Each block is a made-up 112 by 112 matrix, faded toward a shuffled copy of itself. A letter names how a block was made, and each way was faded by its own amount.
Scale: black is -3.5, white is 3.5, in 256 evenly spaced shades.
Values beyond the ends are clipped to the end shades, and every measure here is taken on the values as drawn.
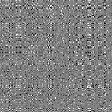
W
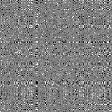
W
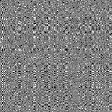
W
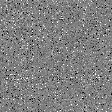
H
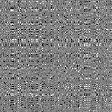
W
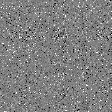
H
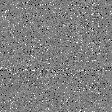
H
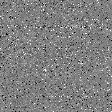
H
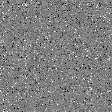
H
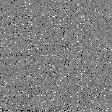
H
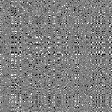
W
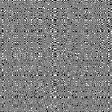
W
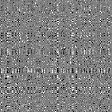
W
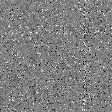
H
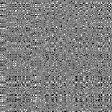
W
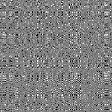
W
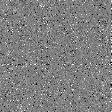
H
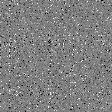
H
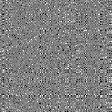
W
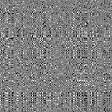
W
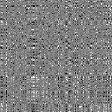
W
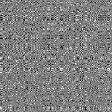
W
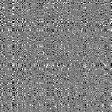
W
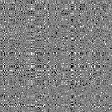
W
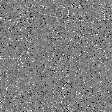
H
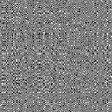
W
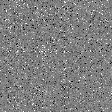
H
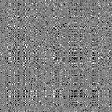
W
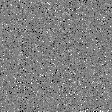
H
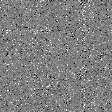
H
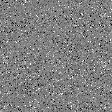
H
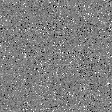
H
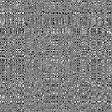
W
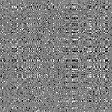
W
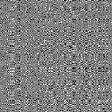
W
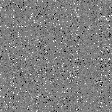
H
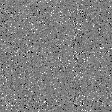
H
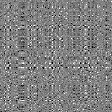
W
